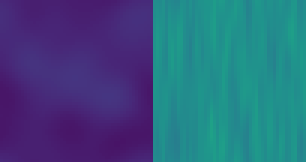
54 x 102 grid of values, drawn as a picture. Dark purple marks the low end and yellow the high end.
It is made of 1 by 2 panels. Panel 1,1: very low, smooth, faint in contrast. Panel 1,2: middling, streaked downward, faint in contrast.
